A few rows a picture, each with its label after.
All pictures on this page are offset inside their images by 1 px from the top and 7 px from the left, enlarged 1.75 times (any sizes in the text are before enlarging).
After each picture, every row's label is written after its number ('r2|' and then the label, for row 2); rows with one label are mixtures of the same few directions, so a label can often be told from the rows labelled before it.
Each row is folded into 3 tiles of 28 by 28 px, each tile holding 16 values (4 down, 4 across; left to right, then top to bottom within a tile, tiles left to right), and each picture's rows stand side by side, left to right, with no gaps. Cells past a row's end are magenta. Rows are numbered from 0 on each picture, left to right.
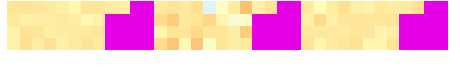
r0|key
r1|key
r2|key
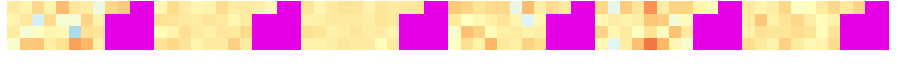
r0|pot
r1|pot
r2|pot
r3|key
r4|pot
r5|key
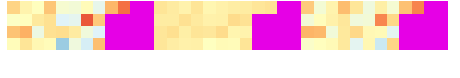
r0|pot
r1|pot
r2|pot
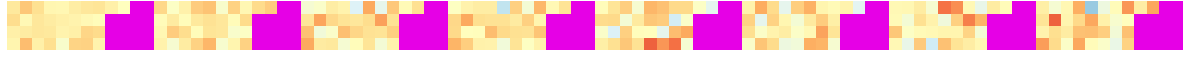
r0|key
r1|key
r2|key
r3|key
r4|pot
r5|key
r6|key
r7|key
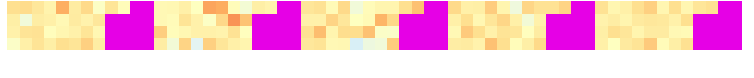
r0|key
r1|key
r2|pot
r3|key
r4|key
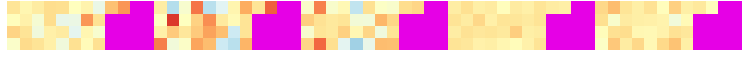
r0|pot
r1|key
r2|pot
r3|pot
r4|key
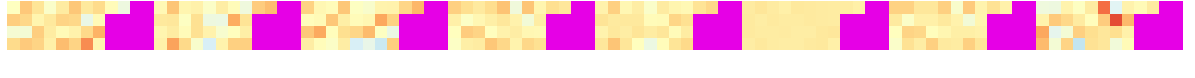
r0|pot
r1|pot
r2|pot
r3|key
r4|pot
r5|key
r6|key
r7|key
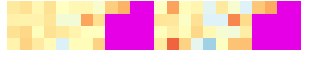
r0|pot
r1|pot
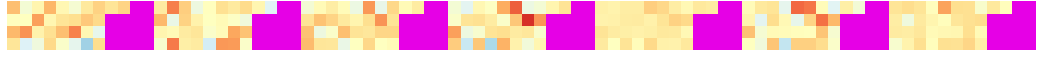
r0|pot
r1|key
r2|key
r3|key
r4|key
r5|key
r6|key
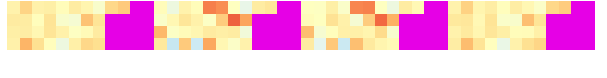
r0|pot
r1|key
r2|key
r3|pot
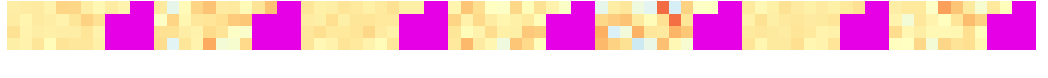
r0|key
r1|key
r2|pot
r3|key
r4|key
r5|key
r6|key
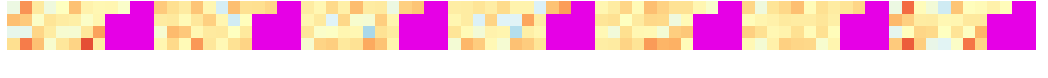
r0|pot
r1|key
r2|pot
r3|pot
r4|pot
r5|pot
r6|pot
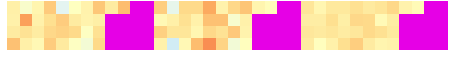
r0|key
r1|pot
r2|pot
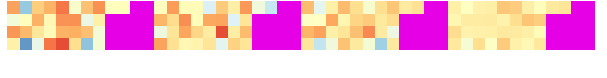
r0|pot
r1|pot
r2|pot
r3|key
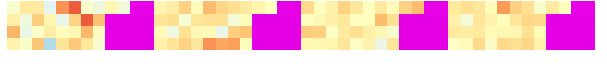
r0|key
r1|pot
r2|pot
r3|key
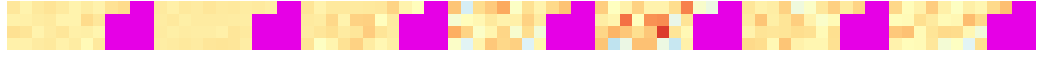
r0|pot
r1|pot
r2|pot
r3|pot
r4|pot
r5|key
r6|pot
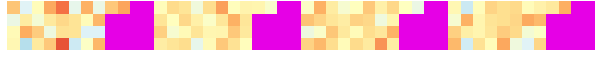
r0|key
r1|key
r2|pot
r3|key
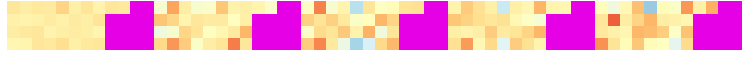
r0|key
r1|pot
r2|pot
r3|key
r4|key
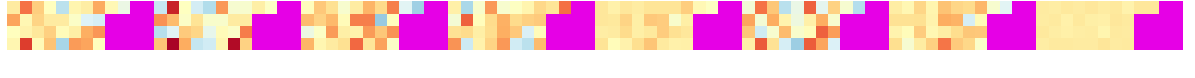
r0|key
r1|pot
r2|pot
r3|key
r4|pot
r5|key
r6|pot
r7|pot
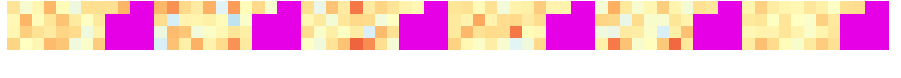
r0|key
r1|key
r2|pot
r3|pot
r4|pot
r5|pot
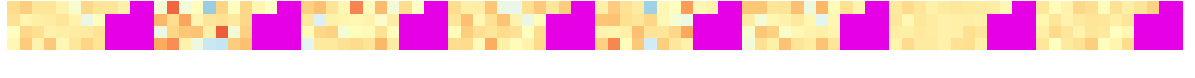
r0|key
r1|pot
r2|key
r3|key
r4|key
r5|key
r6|key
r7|key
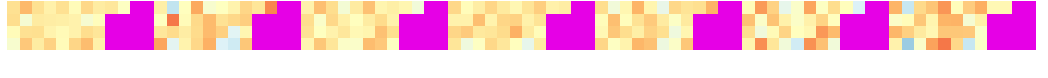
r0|key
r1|key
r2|key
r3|pot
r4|key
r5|key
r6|pot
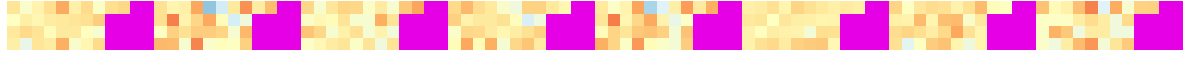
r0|key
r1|key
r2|pot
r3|key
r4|key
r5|pot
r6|pot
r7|key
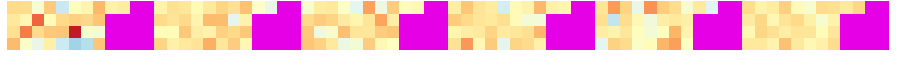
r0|pot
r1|pot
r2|key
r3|key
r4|key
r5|key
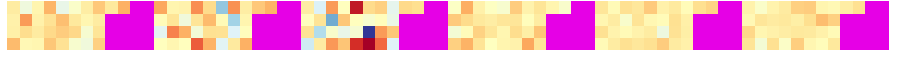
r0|key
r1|key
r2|pot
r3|pot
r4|pot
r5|key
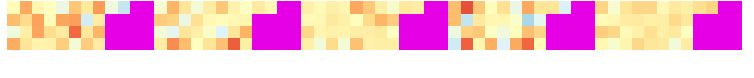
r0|pot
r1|pot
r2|key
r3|key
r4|pot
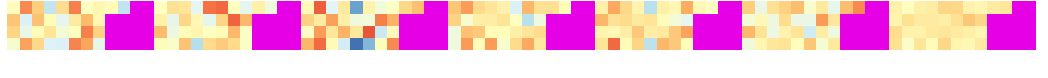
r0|key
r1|key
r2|pot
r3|key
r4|key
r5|pot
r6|key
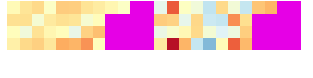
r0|pot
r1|pot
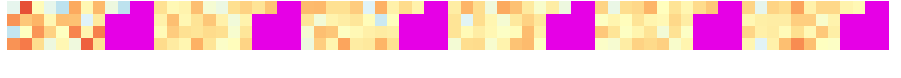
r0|pot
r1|key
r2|key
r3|key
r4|pot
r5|pot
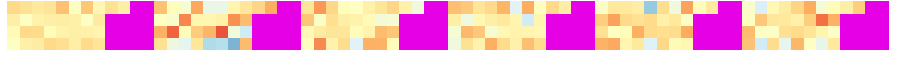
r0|key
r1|pot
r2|key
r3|key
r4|key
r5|key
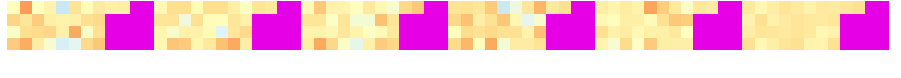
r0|pot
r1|pot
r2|pot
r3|key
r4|key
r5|key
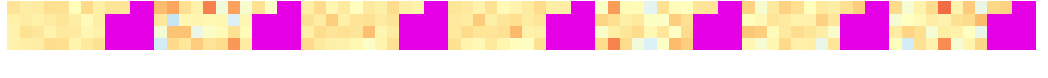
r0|key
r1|key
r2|pot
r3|pot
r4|pot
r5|pot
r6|key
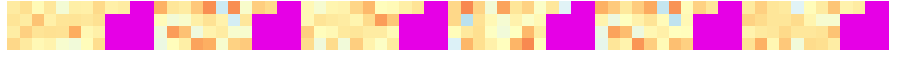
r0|pot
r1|key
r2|key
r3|key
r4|key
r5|key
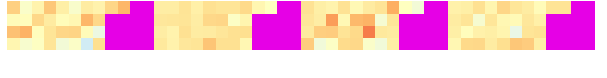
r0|pot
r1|pot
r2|pot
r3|pot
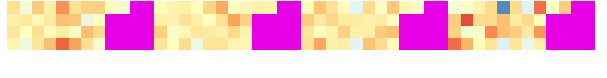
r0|pot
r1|key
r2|key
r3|key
